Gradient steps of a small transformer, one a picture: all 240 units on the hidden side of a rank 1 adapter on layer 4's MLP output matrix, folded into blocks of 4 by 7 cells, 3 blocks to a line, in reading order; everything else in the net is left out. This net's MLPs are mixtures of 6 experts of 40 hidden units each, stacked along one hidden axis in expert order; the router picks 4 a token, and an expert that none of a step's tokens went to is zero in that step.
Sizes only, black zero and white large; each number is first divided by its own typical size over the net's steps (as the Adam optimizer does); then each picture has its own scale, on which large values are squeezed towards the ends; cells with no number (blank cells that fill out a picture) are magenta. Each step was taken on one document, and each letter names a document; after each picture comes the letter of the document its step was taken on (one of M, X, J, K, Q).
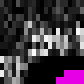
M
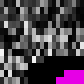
M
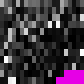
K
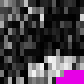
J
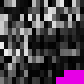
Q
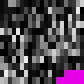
Q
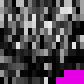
M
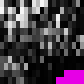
M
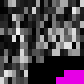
Q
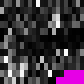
K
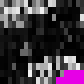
J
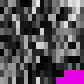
Q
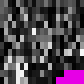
M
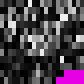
M
